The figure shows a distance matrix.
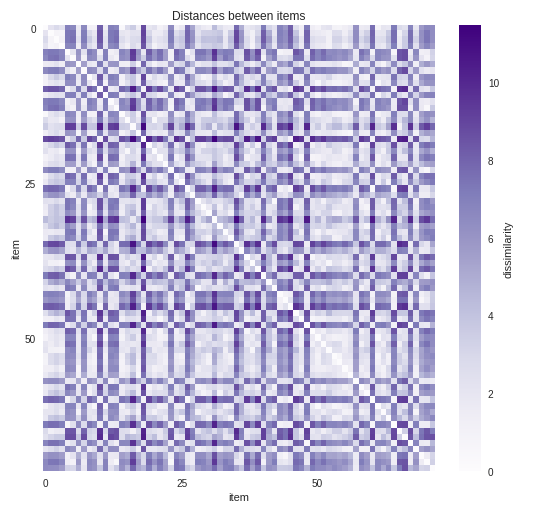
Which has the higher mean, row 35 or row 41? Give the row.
35
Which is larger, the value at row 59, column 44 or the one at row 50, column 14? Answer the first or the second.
the first
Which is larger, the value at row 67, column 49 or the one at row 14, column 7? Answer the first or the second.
the first
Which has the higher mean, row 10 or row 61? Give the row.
10
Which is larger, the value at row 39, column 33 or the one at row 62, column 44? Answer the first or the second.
the second
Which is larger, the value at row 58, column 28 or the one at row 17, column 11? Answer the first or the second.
the second
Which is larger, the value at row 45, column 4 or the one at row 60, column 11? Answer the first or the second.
the second
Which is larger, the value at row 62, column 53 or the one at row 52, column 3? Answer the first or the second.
the first
